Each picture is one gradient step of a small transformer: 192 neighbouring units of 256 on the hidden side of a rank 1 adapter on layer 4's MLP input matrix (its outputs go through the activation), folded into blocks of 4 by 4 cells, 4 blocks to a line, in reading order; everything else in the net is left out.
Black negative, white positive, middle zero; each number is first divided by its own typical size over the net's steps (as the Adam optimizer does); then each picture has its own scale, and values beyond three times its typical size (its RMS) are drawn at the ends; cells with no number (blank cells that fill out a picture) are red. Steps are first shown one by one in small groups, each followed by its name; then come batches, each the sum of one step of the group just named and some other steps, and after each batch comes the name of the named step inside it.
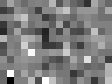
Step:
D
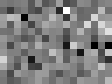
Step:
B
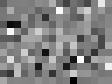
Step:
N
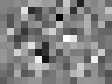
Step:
N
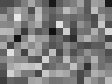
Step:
D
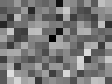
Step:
N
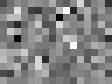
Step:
N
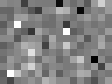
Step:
D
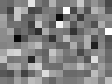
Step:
B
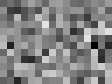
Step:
B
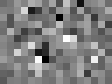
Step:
N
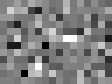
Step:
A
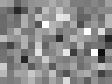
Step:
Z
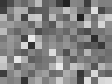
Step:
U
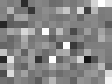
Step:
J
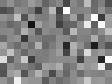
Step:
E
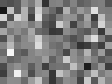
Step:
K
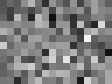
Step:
Z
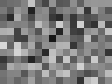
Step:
J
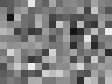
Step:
U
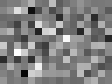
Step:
A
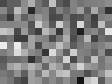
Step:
U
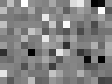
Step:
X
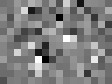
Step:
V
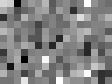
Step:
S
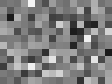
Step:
X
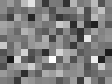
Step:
X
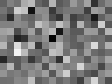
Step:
X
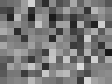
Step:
X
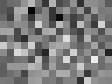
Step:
V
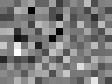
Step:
S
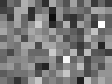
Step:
X
